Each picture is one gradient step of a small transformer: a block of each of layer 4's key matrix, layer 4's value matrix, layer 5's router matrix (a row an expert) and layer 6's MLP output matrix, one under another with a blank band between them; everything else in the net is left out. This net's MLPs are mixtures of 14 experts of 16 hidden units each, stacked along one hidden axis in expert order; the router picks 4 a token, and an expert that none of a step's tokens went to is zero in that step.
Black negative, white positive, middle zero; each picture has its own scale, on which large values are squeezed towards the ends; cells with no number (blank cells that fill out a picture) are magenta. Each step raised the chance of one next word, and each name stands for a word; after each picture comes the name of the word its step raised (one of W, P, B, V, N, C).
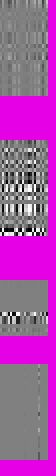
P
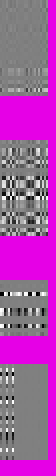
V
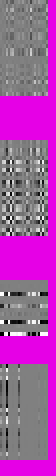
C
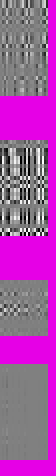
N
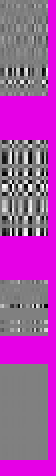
N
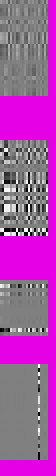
P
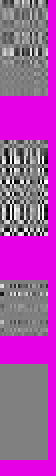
C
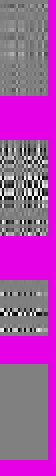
V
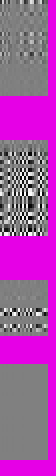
C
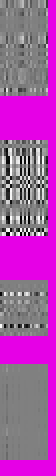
N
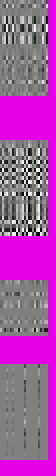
C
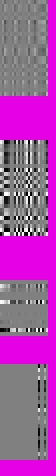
C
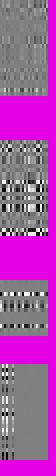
P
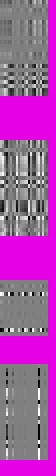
N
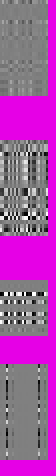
C
